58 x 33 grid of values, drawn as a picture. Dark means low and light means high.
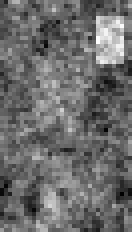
Odd patch: higher, in the top right. Grain: blotchy. Roughest part: top right. Ninth with the highest average: top right.
